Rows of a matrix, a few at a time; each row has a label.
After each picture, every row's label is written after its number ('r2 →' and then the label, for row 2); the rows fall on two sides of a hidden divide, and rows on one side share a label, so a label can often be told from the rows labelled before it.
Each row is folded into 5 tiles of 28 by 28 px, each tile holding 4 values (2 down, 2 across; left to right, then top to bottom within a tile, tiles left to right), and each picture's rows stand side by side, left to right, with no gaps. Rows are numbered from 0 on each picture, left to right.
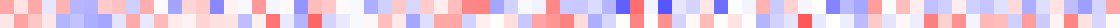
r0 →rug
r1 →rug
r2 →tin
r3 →rug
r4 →tin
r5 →tin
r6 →tin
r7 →tin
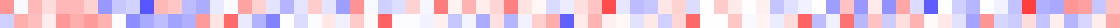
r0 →tin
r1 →tin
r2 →tin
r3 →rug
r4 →rug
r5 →tin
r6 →tin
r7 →rug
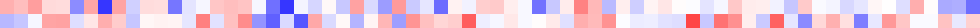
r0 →tin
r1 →tin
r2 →tin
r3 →tin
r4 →rug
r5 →rug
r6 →tin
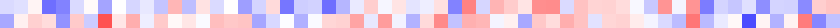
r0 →tin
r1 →tin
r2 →tin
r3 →rug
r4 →rug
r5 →tin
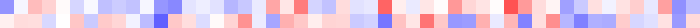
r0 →tin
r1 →tin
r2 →rug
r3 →rug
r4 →tin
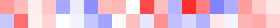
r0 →rug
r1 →rug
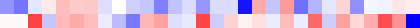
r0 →tin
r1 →tin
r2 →tin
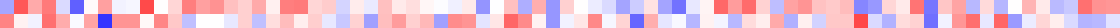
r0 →rug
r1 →rug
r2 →rug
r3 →tin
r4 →tin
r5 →rug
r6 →rug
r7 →rug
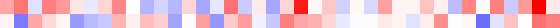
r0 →rug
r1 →tin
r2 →rug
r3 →rug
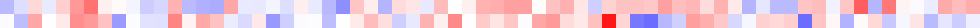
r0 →tin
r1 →tin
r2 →tin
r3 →rug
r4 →rug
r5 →rug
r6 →rug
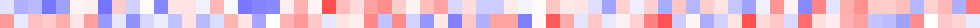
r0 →tin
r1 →tin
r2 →rug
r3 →rug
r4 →tin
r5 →tin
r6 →rug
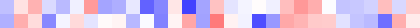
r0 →tin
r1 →tin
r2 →rug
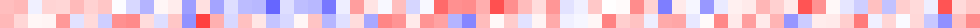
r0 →rug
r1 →tin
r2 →tin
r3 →rug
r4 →tin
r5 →rug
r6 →rug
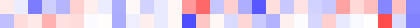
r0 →tin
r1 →tin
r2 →tin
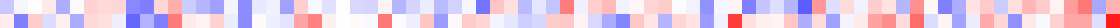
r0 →tin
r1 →tin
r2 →tin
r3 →tin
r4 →rug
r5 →tin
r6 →tin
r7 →rug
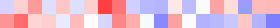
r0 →rug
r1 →tin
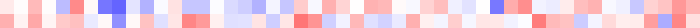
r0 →tin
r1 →tin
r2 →rug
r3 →rug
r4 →rug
